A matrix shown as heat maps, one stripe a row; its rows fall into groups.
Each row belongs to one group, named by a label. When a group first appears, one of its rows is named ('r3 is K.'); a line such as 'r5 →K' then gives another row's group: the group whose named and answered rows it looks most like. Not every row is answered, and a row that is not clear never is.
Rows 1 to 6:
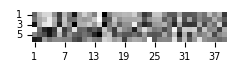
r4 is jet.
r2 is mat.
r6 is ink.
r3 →mat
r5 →jet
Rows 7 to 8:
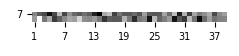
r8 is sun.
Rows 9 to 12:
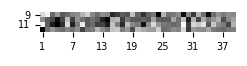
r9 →sun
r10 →jet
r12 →ink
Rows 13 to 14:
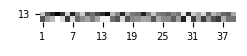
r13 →jet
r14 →mat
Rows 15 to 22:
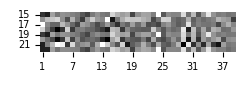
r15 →ink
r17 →sun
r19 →ink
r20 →jet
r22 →ink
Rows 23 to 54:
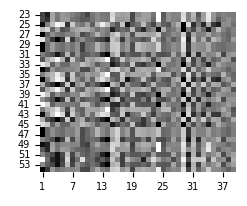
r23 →ink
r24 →ink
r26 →sun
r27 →ink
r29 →ink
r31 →jet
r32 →mat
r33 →sun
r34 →ink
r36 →mat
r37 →jet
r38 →mat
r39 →sun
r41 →sun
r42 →mat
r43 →mat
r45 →sun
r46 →ink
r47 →ink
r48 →jet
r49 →ink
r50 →ink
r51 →jet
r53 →jet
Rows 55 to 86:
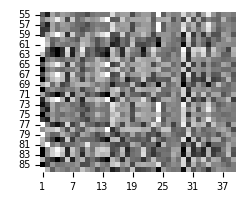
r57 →ink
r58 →ink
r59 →mat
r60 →sun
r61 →sun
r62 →jet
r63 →jet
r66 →ink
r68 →mat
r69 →sun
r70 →ink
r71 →jet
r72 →mat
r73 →ink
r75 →ink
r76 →ink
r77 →jet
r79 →sun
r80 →jet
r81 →sun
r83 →mat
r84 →jet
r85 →ink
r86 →sun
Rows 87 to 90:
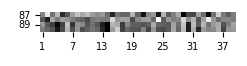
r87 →sun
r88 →ink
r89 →jet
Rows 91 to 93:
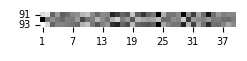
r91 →sun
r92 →ink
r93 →sun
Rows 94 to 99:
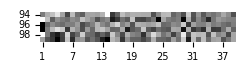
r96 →ink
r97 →mat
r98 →jet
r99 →jet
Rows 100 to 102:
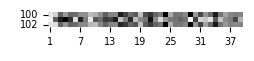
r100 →sun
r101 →jet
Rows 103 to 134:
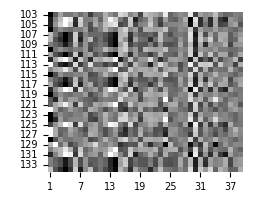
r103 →ink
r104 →mat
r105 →mat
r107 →jet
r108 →jet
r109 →jet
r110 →ink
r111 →jet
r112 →mat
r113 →jet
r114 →mat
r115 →ink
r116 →jet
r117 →jet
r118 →mat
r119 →ink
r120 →ink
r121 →mat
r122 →sun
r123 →ink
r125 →mat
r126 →sun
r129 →sun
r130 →mat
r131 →mat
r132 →jet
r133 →jet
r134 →jet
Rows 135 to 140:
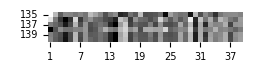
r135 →sun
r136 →jet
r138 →ink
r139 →jet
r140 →jet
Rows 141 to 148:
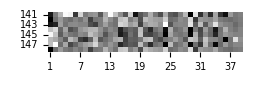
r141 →mat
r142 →ink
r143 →ink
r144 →sun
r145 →sun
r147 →sun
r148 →ink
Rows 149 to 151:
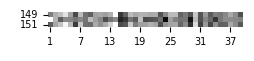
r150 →sun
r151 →mat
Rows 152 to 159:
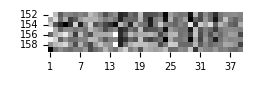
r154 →jet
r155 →sun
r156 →mat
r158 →mat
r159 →ink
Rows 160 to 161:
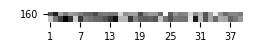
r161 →jet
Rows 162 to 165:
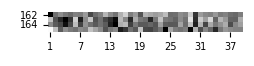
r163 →jet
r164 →jet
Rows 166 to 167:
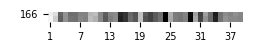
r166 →sun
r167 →sun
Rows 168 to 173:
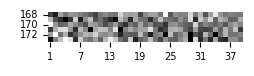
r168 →ink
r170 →sun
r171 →mat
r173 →mat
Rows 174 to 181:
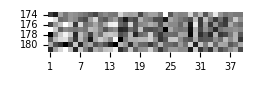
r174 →ink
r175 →sun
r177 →sun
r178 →mat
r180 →jet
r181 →mat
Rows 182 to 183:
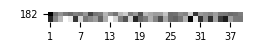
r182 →ink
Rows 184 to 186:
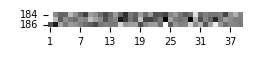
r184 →sun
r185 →sun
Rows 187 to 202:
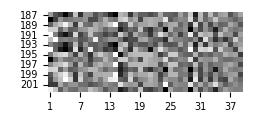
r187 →jet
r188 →ink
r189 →mat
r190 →sun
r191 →jet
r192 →sun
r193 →jet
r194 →jet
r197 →mat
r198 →sun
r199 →mat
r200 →mat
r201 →ink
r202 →sun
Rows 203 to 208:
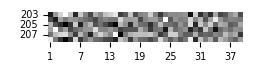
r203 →mat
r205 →jet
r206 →sun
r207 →mat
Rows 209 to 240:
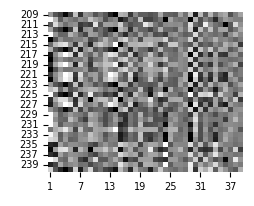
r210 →sun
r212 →jet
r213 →sun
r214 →ink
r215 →mat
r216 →jet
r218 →ink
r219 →mat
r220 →ink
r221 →mat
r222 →mat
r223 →jet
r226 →mat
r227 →mat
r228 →jet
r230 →sun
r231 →sun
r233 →sun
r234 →sun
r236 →mat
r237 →ink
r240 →jet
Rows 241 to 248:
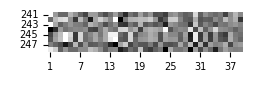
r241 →sun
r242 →mat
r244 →ink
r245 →mat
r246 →mat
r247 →jet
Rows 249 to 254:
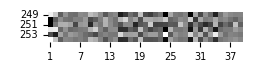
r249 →sun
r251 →mat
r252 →sun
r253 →ink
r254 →sun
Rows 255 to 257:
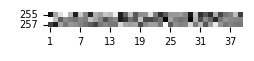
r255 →mat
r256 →sun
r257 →ink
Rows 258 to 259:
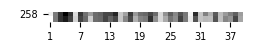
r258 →jet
